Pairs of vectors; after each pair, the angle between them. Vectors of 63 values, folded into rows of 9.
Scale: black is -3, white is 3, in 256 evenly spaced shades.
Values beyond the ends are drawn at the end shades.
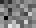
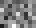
partly aligned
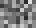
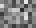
nearly opposite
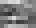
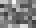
partly aligned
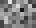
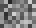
partly opposed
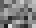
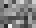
nearly parallel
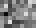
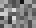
partly opposed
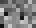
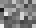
nearly opposite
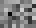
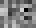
partly aligned
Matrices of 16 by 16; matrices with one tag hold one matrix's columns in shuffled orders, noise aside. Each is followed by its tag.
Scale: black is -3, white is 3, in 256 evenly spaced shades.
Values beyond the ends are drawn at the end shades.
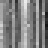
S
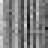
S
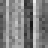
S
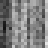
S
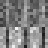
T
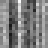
S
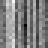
S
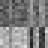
T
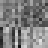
T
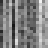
S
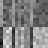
T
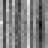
S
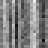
S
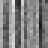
S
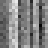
S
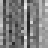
S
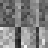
T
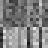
T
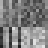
T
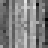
S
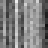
S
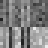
T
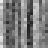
S
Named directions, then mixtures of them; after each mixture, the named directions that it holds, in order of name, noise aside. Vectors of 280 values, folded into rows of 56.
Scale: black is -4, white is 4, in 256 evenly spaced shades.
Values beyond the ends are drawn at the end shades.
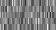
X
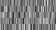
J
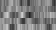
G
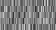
J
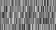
J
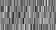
J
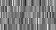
X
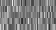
G, X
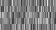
J, X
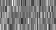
G, X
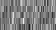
G, J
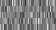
X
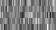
G, X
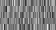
J, X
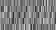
J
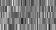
G, X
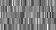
X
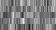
G, J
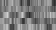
G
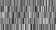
J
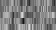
G, J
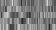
G, X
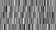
J, X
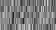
G, J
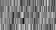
G, J
